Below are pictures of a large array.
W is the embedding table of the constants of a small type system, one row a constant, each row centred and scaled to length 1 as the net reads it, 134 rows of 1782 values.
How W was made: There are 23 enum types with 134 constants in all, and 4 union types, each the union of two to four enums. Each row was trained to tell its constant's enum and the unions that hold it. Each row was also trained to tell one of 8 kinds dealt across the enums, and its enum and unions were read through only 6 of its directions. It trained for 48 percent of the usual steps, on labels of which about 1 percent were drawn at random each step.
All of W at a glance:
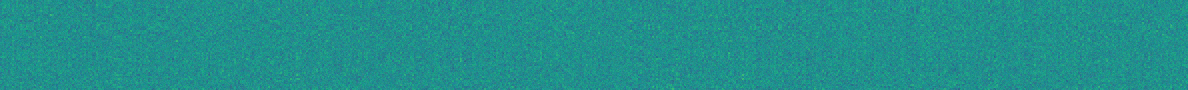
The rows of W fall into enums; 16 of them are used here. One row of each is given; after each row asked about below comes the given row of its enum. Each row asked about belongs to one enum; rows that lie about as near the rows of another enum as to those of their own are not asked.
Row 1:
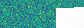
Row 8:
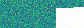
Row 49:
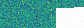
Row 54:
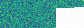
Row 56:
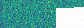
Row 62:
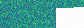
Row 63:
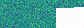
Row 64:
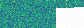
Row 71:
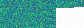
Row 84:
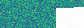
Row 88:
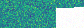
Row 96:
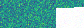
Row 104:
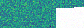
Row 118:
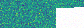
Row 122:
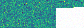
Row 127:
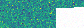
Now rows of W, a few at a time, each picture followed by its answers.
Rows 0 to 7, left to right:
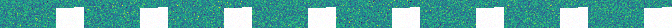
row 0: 63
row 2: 122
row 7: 88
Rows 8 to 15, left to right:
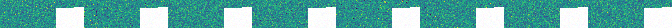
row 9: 8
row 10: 84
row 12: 84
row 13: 49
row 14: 63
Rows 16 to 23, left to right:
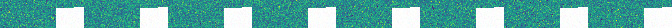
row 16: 62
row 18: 127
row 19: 84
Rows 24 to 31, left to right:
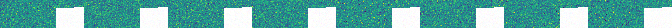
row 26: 84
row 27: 88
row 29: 104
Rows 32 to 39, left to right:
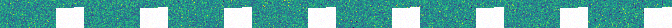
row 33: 63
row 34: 104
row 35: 122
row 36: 96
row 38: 64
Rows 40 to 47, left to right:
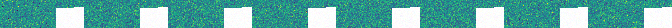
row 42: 88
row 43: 127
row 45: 71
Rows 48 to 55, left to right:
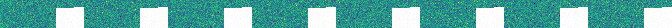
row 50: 84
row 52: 8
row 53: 49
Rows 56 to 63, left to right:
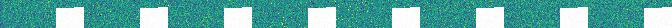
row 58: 1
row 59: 8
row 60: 118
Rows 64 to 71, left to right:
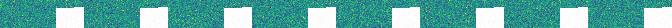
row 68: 88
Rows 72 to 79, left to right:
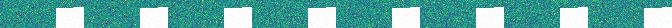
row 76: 64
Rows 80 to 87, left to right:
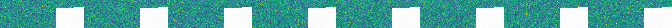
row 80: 96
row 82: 63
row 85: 63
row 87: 96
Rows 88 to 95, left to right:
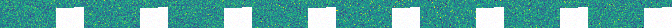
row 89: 96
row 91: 64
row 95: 8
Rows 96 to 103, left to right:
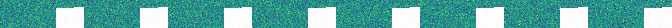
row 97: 1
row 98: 62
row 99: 88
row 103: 118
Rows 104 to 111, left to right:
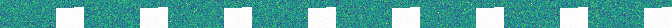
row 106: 49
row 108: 127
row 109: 49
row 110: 62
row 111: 96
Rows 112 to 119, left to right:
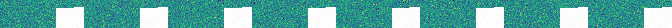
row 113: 127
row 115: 127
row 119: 54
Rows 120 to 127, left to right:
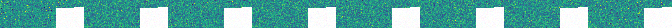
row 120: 64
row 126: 118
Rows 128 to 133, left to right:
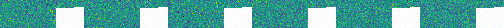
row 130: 56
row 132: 118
